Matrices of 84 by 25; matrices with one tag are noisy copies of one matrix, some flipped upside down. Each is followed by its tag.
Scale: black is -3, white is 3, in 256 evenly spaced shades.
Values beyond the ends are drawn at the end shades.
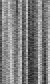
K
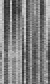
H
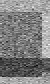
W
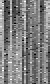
H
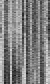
H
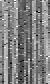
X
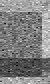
W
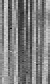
X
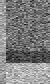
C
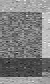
W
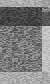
W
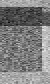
W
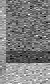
C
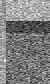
C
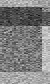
W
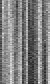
K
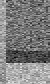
C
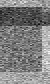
W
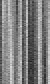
K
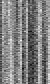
K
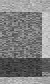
W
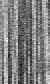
X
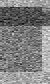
W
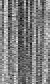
X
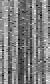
X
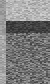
C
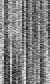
H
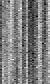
K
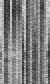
H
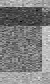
W
